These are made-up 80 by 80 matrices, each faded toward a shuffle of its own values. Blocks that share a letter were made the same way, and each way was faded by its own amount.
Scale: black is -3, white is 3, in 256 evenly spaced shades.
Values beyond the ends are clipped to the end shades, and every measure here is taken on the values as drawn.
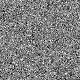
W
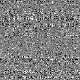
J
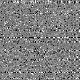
J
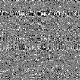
J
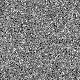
W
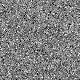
W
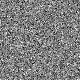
W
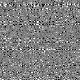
J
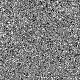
W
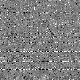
J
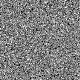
W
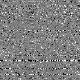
J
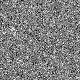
W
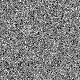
W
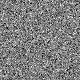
W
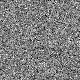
W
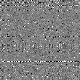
J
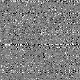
J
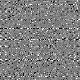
J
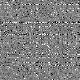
J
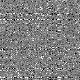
J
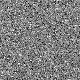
W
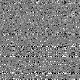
J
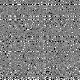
J
